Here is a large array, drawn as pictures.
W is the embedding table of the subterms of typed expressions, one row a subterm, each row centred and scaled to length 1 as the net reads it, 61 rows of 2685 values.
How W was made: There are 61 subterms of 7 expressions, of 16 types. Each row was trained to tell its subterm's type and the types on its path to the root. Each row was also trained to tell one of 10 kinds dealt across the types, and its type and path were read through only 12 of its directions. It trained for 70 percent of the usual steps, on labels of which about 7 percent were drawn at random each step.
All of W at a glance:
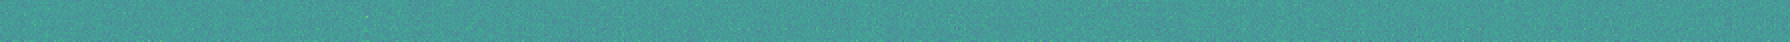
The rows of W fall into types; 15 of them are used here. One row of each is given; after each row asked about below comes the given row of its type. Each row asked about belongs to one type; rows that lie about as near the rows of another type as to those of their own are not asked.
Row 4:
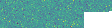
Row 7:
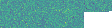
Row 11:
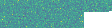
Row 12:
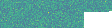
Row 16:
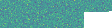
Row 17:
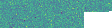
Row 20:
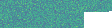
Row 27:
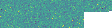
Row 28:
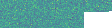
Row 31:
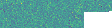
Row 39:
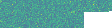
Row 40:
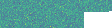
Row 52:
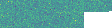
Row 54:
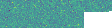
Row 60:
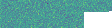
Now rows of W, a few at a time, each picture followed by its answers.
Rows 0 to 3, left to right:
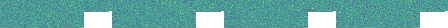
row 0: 17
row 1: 40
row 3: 11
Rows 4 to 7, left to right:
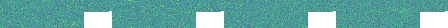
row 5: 39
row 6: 17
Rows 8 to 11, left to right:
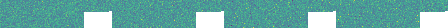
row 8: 40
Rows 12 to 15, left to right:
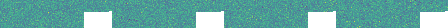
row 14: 11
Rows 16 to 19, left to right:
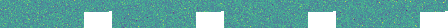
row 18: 52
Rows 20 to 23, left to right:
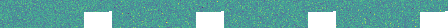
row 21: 17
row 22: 40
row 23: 20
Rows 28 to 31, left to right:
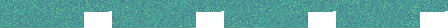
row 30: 20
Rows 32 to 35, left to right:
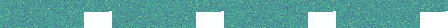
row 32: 39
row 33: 60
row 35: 39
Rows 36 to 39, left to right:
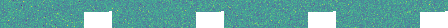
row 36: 12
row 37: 39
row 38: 17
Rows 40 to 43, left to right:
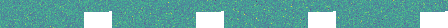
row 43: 4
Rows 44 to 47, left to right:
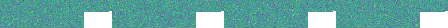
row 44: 4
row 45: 60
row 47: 60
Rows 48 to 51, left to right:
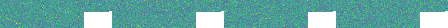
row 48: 7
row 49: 60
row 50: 20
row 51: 12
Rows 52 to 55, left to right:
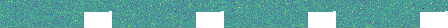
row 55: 40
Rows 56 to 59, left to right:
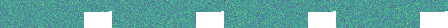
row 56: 12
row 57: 20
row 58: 27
